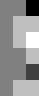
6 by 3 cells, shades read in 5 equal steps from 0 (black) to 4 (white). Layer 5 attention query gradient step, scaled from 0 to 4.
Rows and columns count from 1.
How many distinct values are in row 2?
2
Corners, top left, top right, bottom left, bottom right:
2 0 2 3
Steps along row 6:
up same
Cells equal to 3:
6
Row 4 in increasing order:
2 2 3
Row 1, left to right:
2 2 0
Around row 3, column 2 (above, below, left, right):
3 2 2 4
